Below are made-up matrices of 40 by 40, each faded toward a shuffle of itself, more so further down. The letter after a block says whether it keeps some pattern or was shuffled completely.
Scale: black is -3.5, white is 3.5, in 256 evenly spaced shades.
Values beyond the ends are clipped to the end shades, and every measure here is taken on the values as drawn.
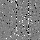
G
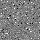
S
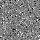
S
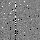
G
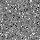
S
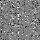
G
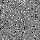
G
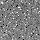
S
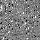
G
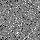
S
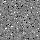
S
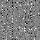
G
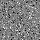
S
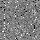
G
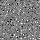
S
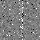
G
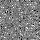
S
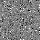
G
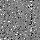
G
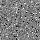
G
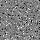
S
